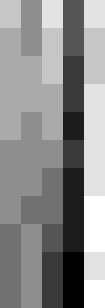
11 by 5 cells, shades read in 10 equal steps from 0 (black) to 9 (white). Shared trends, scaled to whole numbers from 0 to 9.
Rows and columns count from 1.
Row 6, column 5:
8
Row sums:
31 28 28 28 26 25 23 23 22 19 20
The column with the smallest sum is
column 4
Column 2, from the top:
5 5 6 6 5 5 5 4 5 5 5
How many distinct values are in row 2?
4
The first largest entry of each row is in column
3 3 3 5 5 5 5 5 5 5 5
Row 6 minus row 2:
-1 0 -2 -1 1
